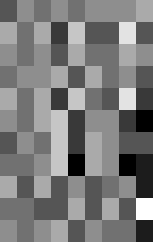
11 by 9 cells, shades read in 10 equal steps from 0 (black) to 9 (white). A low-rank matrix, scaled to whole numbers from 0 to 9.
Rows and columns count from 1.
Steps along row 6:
down up up down up same down down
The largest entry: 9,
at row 10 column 9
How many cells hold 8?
2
